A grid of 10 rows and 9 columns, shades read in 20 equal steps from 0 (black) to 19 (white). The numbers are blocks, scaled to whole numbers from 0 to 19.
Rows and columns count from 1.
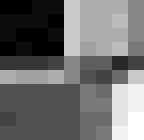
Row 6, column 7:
5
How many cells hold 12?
3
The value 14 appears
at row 2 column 8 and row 4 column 8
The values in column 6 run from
6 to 13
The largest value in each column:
13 12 12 13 15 13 13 18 19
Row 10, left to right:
6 6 6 6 6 8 9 18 19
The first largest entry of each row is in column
5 5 5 5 5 9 9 9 9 9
